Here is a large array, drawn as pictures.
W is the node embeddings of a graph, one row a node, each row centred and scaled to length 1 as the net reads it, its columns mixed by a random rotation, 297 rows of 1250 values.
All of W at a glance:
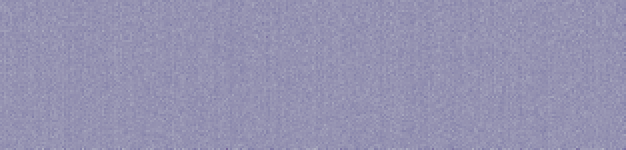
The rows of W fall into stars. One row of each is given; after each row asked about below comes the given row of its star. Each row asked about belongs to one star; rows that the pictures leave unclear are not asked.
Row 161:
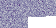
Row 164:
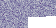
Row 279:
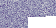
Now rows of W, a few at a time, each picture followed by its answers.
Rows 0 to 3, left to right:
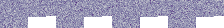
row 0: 164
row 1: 161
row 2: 279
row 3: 279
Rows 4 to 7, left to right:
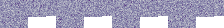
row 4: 164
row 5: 164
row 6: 164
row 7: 161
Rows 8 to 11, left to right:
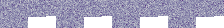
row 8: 164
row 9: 279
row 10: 164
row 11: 164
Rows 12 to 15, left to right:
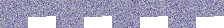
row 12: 161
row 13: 164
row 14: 279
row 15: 161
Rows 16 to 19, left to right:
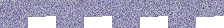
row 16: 279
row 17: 279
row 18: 164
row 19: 164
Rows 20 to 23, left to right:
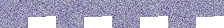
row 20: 279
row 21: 279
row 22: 279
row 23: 161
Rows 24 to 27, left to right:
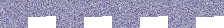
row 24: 161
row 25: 164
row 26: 164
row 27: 164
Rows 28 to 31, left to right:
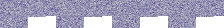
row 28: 161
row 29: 164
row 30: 279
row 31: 161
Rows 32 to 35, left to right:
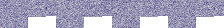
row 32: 279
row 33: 164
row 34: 161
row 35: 279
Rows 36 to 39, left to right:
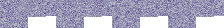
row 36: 161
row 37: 161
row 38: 279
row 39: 161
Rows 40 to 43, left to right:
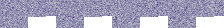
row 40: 161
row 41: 161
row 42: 164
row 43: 279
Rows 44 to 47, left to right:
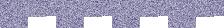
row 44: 161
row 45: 164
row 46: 164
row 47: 164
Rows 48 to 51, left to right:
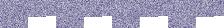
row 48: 279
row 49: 164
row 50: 164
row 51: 164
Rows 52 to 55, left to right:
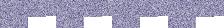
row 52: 279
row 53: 161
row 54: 279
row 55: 164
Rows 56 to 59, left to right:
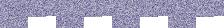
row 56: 161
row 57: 164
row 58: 164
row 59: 279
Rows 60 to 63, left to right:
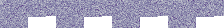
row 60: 279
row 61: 279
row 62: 279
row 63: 279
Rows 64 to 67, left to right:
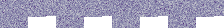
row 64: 161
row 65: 164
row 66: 161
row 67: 279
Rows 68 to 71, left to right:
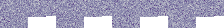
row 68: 164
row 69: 161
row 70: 161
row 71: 161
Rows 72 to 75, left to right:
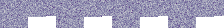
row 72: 161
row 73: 164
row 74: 164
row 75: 164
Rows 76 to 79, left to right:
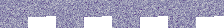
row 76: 161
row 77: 279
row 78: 279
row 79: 164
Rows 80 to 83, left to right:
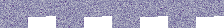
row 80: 279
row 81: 279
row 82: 161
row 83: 161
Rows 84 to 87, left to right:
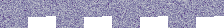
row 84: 164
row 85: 164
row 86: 279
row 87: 279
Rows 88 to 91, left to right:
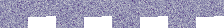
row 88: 164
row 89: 279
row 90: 279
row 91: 161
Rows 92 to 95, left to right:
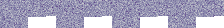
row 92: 164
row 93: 279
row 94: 279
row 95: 161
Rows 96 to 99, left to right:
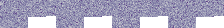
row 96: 279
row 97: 164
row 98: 161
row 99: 164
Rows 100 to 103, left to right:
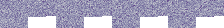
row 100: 161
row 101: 164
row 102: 164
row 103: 164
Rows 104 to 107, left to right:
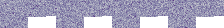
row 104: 164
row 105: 161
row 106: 161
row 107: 161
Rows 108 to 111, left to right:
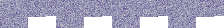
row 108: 279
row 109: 161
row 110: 164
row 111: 164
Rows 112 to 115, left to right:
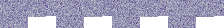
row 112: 161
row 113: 164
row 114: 161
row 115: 164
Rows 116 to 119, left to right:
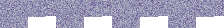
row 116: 161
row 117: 279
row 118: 164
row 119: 279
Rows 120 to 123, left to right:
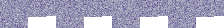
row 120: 164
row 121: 161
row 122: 164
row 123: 279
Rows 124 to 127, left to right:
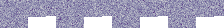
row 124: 279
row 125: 164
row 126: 279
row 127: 161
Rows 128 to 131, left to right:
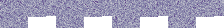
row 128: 161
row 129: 161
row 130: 164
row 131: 161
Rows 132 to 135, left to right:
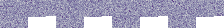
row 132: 279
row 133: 161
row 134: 164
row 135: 279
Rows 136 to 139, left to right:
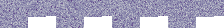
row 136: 279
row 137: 164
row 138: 164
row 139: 161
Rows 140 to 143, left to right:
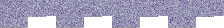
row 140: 161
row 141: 279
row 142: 164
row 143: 164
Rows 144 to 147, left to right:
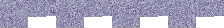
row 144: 164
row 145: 279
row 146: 279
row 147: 279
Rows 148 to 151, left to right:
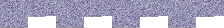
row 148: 161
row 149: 164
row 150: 164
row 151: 164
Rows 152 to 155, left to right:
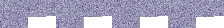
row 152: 279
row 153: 164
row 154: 161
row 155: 279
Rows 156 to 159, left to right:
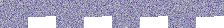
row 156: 279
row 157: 164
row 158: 164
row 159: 164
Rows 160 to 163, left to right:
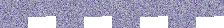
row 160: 279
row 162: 164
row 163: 164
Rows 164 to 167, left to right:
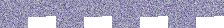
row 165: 161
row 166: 161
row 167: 279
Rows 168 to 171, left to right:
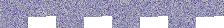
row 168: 279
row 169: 161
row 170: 279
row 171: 164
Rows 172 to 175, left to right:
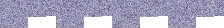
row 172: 164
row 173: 161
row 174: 161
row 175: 279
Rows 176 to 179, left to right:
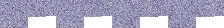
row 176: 161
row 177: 161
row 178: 164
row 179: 279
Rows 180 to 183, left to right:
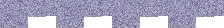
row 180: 161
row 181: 161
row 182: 164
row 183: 164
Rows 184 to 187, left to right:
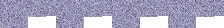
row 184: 161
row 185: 164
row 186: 279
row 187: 161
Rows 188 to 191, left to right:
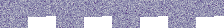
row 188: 161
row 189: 161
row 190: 279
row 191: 164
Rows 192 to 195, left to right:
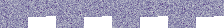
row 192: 279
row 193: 279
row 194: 279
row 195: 279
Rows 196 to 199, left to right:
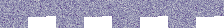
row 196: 164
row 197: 161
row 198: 279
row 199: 161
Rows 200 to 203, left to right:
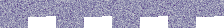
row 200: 161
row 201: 279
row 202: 164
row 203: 161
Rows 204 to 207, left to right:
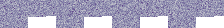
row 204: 161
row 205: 279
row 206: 279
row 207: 164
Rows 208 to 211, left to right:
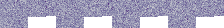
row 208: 161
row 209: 164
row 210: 279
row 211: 164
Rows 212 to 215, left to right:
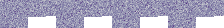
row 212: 279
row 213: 279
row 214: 279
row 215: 164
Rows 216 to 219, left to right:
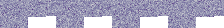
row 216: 279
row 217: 161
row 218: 279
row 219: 164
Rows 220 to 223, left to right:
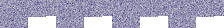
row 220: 279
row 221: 279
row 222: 161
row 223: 161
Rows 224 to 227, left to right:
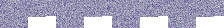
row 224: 279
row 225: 161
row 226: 164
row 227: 161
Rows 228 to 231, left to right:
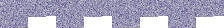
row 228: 279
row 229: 161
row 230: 279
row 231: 279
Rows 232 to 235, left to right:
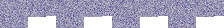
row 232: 164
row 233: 161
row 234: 161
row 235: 161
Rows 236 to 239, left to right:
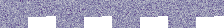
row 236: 279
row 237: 279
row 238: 279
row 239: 164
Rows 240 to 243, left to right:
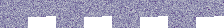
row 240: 164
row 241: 164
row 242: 161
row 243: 279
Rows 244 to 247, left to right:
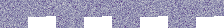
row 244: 161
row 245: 164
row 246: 279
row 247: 279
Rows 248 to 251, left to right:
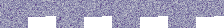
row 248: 279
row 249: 164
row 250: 164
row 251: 161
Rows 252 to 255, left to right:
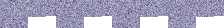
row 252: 164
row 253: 161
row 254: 279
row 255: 161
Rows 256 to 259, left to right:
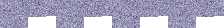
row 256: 279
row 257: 161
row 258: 164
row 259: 161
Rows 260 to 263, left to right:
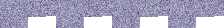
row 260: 164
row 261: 164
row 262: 164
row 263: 164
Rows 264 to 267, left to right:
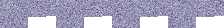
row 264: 164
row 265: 279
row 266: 161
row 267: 164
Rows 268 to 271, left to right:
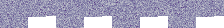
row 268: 279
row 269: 161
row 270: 279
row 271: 161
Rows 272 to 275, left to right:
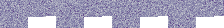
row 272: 161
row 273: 279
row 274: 279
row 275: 164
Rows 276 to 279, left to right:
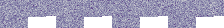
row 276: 164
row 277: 164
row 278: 161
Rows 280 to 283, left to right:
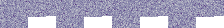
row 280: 279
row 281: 161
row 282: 161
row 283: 164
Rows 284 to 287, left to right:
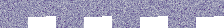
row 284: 161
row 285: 164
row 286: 279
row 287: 279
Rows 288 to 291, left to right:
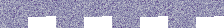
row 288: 279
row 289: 161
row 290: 161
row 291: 164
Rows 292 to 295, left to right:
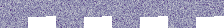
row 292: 279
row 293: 164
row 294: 164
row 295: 279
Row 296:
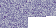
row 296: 279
